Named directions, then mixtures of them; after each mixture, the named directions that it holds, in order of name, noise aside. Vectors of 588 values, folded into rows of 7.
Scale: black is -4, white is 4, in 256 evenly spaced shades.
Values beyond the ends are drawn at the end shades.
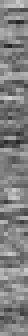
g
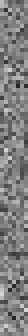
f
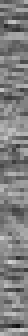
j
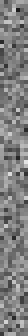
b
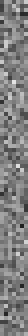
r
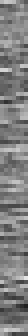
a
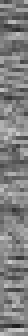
j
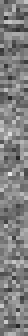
b, j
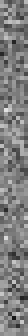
b, f, j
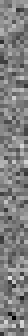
b, f, j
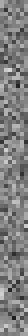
f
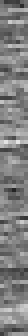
a, g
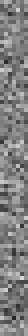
a, f, r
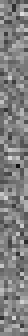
b, r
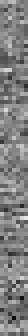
a, b, f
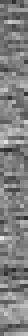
a, g, j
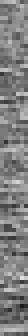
a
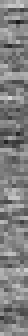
g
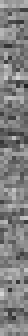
f, g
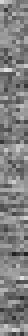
a, f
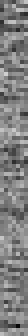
j, r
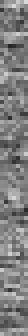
g, j, r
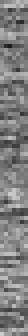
g, j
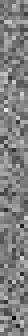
b, f, r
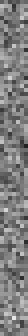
a, b, r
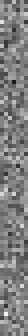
r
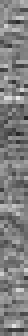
a, g, j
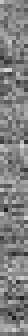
a, b, f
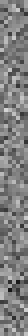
f, r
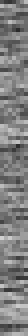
a, j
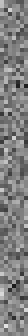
f
